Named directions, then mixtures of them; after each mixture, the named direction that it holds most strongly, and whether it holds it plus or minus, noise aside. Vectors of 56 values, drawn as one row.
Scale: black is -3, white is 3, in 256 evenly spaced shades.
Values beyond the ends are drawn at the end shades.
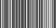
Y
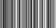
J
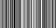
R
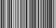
Y, minus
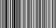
R, plus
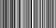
J, plus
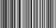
J, plus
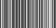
Y, plus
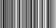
J, plus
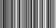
J, plus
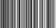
J, plus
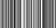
R, plus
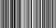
R, plus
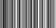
J, plus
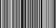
Y, plus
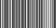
Y, plus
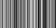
J, minus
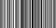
R, minus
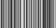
Y, minus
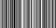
R, plus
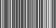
Y, plus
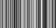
R, plus
